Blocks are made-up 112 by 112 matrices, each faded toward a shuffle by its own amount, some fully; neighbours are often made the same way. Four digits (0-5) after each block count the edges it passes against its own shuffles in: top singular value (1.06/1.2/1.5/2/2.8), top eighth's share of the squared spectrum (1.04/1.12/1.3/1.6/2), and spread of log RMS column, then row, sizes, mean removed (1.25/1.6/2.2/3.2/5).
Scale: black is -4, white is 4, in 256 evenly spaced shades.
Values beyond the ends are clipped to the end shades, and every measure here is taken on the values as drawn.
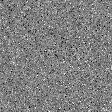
2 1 0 0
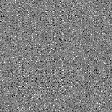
4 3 2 2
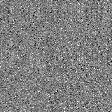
3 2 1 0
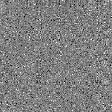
4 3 2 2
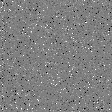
2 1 0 0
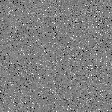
3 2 1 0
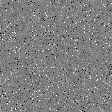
3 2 1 0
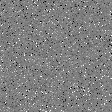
0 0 0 0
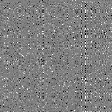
5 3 3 2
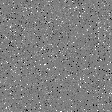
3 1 0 0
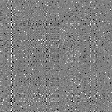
5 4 3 2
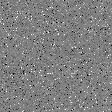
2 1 0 0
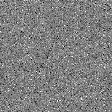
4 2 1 1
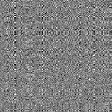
5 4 3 3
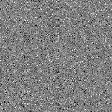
4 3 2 1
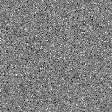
3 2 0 0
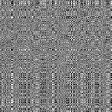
5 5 4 4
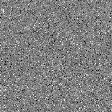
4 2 1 1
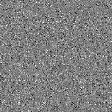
4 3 1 2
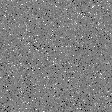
0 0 0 0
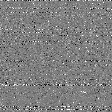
2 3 0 3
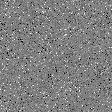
0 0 0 0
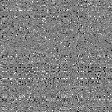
4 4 2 3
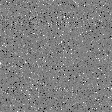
3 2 0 1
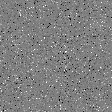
2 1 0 0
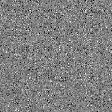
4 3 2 2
